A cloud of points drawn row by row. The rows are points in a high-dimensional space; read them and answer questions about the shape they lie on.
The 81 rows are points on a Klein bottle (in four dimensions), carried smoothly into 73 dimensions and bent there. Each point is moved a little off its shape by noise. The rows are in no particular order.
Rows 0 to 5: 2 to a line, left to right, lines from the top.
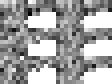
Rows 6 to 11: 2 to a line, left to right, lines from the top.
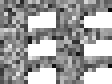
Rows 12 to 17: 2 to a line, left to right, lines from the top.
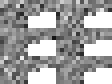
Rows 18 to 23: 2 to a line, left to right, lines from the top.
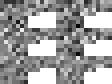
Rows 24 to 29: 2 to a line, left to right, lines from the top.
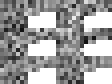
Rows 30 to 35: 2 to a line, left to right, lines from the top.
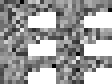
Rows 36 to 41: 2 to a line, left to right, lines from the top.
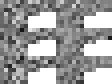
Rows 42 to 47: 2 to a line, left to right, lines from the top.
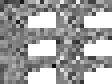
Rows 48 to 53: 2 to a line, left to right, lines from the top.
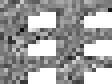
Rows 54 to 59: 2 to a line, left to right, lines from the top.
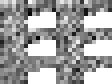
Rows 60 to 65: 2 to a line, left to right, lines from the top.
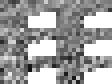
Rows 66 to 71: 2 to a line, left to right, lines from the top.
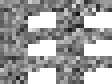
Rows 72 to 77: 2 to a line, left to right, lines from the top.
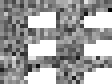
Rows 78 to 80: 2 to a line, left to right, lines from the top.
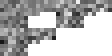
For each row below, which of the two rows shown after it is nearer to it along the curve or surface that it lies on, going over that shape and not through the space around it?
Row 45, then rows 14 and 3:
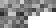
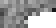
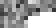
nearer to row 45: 14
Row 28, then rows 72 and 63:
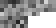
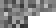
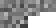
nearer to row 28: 63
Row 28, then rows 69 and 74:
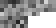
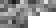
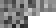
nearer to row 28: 69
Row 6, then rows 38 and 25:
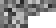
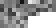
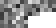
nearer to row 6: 25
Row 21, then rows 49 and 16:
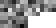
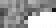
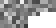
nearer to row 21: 16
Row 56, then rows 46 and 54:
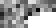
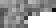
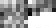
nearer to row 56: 54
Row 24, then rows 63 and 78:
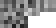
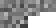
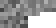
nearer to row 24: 63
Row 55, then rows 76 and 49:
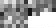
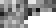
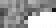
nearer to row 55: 76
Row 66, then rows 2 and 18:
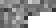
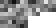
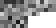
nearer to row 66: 18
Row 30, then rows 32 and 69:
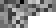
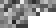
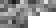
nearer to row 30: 69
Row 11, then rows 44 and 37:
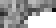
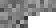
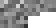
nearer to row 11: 37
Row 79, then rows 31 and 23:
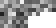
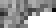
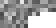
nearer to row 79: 31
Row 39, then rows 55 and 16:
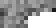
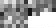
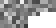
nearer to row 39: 16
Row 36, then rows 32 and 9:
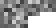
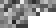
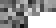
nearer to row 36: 9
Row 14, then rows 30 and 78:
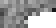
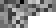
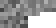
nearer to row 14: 78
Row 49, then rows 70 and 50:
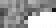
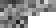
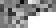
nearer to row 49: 50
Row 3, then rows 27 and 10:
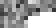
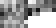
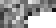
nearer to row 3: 27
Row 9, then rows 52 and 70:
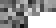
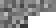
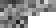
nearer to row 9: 52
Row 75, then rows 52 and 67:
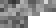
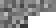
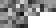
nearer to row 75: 52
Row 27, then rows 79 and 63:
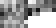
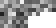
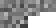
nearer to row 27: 79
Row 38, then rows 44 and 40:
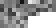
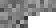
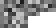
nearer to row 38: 44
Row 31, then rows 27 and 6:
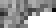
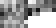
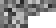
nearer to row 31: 27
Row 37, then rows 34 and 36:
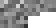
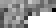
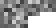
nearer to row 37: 34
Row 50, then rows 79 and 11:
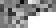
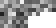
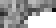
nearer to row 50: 11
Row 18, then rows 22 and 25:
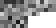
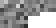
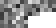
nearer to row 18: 22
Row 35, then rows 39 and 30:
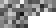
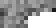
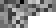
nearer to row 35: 39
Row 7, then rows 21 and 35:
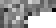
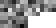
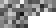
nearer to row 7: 35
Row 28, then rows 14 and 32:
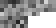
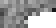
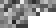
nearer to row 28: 32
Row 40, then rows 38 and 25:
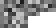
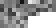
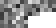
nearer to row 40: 25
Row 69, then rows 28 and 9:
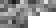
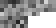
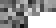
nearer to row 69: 28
